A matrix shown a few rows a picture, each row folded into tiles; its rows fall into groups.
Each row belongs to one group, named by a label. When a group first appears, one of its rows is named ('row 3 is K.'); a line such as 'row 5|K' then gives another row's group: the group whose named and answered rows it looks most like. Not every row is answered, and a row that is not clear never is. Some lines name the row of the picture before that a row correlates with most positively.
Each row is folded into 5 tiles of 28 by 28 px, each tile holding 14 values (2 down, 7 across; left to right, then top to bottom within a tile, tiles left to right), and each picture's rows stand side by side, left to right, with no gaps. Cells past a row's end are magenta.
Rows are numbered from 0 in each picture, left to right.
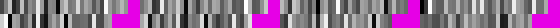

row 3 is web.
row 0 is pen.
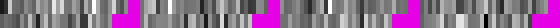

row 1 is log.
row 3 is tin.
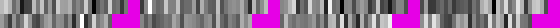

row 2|log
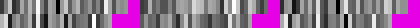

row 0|pen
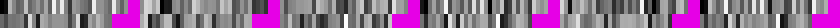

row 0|web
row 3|web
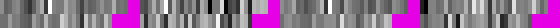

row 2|log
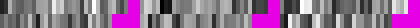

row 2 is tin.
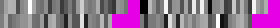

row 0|log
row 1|web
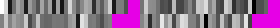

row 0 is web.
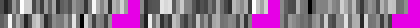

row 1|tin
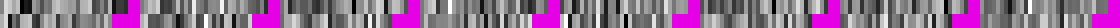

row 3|log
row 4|pen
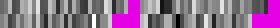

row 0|pen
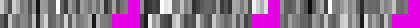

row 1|tin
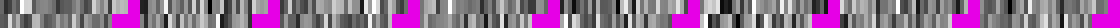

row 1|web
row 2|web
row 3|log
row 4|pen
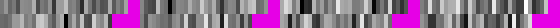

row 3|pen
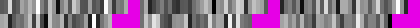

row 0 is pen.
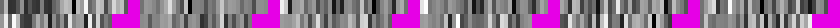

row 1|log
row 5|log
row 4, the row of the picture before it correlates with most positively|1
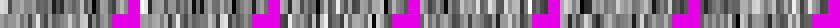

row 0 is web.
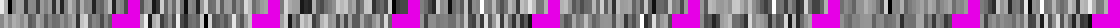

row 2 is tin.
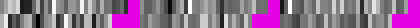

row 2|web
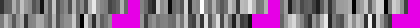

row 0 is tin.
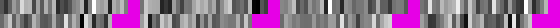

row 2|log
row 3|pen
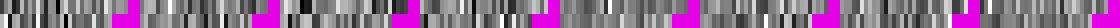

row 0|pen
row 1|log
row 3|tin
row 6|pen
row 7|web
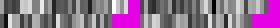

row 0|tin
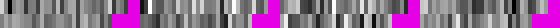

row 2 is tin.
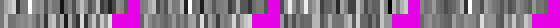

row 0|log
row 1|log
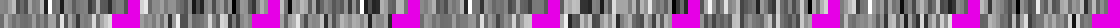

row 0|log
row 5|web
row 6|log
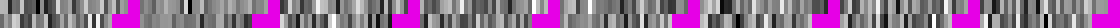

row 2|pen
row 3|tin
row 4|log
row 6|pen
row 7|pen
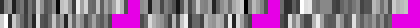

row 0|pen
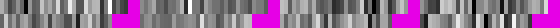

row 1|log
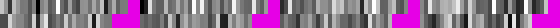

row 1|web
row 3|pen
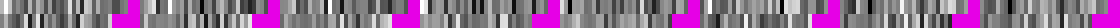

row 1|log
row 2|log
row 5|web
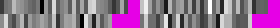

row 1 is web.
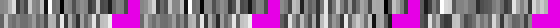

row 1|log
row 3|tin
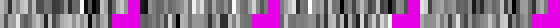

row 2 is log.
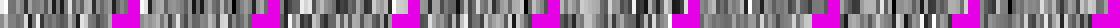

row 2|tin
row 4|pen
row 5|log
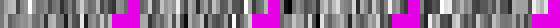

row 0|log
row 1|pen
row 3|tin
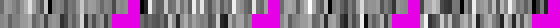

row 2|log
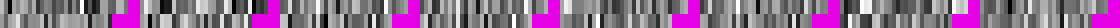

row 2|pen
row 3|pen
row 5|pen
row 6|tin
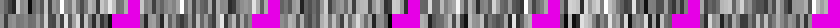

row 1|tin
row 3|pen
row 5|tin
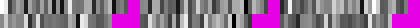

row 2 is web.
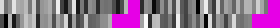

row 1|pen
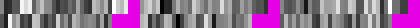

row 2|web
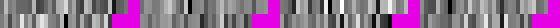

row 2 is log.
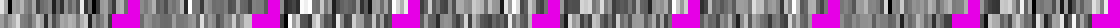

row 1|log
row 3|web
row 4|tin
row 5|web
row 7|tin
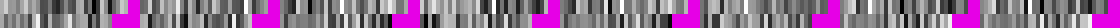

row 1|pen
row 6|log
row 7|log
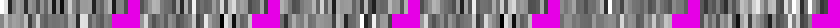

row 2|tin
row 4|log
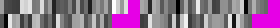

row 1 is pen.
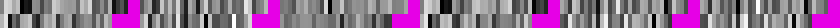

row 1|pen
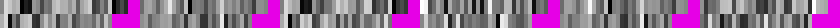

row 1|log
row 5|tin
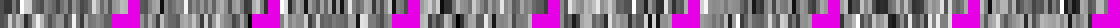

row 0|tin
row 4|pen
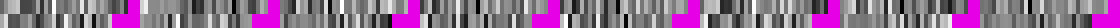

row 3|pen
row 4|pen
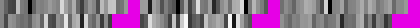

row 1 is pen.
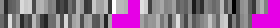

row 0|tin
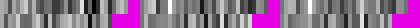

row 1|log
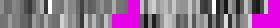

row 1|pen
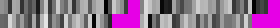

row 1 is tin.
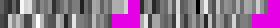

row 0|tin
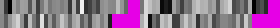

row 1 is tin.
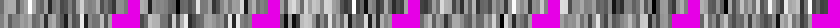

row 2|pen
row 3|tin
